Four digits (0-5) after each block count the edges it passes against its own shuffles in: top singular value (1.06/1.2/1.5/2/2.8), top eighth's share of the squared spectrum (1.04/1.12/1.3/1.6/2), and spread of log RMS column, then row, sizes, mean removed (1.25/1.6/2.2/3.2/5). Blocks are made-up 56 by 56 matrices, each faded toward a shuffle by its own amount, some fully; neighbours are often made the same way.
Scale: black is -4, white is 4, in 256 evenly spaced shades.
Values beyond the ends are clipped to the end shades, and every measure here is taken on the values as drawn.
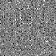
3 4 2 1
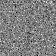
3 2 0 0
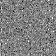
2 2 1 0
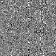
1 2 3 0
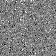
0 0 0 0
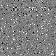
2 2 0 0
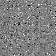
2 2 0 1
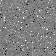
1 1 0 0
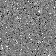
0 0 0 0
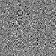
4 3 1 2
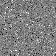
0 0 0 0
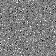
2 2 1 0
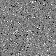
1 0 0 0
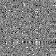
4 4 2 2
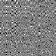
4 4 2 2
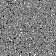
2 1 0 0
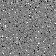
3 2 0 1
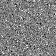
0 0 0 0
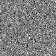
0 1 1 0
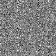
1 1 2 0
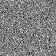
0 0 1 0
